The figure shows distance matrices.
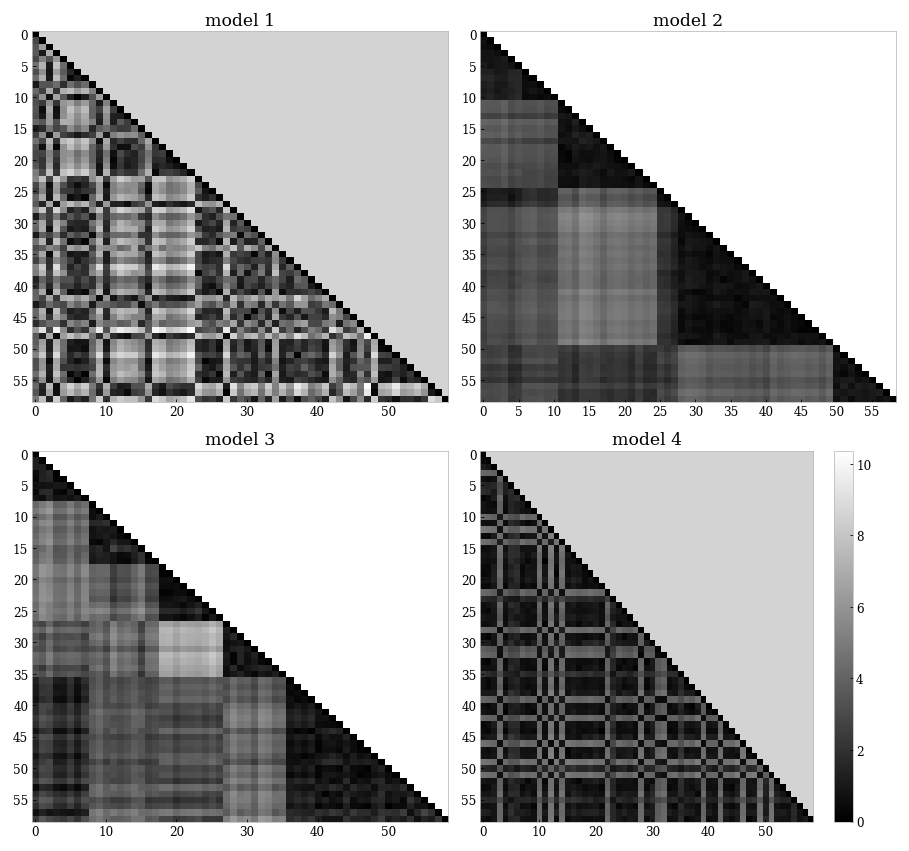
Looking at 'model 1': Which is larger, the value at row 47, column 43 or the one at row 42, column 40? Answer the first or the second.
the first
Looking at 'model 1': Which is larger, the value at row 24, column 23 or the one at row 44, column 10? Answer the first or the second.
the first
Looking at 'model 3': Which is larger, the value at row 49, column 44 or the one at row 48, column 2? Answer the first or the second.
the second
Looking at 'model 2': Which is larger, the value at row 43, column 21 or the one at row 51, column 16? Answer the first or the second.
the first
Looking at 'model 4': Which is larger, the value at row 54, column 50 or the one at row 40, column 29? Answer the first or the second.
the first
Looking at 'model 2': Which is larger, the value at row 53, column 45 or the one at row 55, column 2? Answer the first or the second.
the first
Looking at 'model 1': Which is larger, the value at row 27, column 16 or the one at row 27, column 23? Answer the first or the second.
the second
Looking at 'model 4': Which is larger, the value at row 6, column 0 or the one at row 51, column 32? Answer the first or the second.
the first
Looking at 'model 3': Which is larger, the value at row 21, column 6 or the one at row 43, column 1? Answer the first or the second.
the first
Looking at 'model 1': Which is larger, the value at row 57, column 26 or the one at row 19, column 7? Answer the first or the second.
the first
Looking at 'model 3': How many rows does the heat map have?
59
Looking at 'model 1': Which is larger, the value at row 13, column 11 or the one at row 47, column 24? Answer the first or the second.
the second
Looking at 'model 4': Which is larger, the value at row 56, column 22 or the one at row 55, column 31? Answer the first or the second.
the first
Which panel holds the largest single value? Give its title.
model 1
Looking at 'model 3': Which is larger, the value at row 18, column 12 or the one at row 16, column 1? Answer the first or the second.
the second
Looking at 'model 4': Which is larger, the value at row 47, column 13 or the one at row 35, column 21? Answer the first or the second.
the second
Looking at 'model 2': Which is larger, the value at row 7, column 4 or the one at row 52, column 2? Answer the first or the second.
the second
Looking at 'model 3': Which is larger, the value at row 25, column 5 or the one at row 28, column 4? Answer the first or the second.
the first
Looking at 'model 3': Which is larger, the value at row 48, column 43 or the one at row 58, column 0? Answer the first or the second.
the second
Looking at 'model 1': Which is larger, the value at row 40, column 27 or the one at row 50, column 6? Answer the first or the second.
the first
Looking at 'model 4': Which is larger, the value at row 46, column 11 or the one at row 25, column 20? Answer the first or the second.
the first
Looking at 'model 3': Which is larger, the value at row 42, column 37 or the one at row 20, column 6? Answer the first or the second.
the second
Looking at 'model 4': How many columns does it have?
59
